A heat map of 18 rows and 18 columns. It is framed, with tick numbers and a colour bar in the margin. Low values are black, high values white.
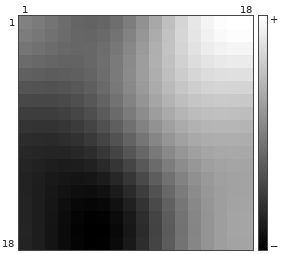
Ninth with the lowest average: bottom left. Ninth with the highest average: top right. Slope: up to the top right.
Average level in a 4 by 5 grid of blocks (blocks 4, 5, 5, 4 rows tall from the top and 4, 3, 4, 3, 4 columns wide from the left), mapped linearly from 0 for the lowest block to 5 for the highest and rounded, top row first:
22345 / 12344 / 11233 / 00123
